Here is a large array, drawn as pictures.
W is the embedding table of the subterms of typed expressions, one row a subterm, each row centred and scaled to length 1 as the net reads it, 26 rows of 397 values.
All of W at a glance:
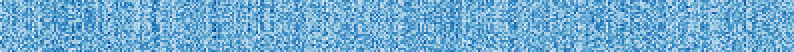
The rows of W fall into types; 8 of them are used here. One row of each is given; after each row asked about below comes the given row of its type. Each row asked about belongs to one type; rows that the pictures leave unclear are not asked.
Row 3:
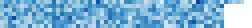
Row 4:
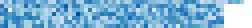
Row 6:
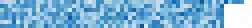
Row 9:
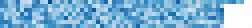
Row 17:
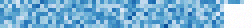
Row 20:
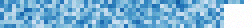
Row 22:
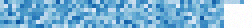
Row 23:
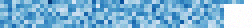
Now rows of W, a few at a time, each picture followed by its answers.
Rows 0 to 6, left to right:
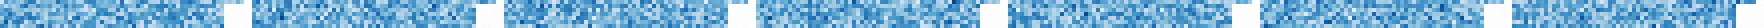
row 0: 4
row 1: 9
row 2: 22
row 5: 20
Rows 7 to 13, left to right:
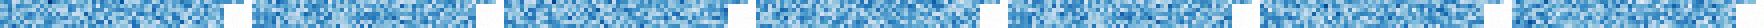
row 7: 23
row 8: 6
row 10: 20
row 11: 6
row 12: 4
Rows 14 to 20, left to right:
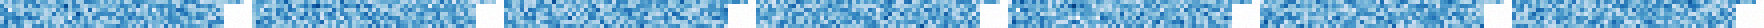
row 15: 3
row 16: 9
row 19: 4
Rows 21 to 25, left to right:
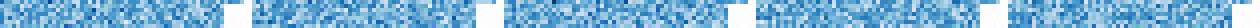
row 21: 17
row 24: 17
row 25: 6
